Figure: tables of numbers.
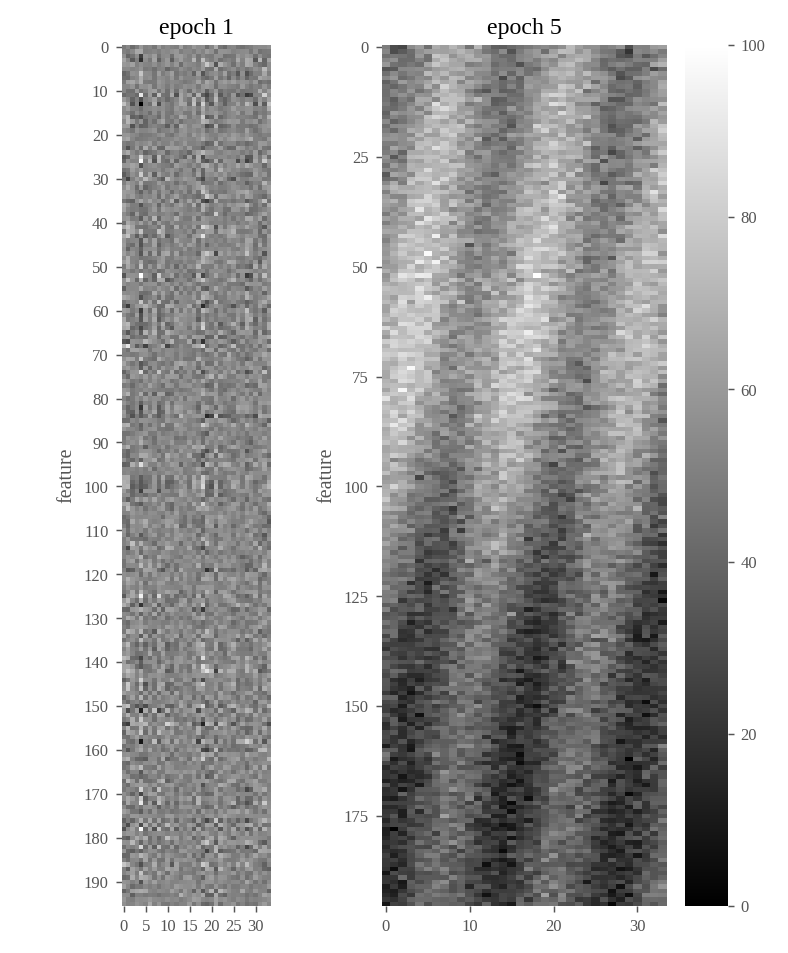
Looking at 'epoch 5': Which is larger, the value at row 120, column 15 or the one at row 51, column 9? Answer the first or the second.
the second
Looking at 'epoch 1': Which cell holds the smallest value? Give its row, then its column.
13, 4
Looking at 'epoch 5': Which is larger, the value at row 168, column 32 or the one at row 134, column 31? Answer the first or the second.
the second
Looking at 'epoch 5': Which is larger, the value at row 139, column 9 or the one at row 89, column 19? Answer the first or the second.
the second
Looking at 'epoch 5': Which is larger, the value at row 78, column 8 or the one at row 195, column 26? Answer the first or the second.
the first
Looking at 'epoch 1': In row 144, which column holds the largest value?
4
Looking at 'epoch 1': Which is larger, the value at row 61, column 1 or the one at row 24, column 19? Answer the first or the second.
the second
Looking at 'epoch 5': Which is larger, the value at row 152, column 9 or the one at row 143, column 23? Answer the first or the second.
the first
